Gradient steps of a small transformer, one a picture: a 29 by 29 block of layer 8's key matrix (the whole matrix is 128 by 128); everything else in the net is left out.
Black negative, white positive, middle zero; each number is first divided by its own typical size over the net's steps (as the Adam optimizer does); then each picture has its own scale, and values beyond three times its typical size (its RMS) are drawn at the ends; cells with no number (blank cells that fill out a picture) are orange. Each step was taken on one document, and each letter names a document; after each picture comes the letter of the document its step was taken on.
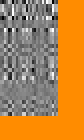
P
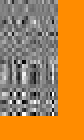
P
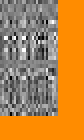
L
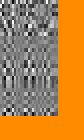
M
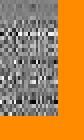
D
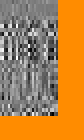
D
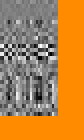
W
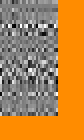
M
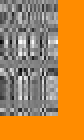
L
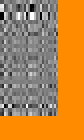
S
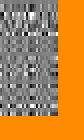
S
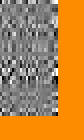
M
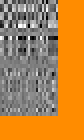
L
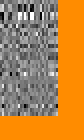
S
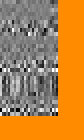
M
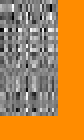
D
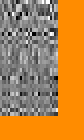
P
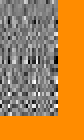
P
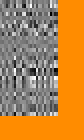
M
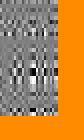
M
